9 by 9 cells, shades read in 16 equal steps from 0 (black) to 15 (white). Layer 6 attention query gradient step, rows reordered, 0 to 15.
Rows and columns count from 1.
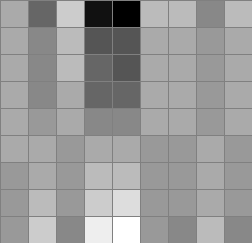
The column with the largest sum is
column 3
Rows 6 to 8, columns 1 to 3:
10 10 9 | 9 10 9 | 9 11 9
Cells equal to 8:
9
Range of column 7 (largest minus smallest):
3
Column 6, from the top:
11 10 10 10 10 9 9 9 9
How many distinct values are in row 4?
4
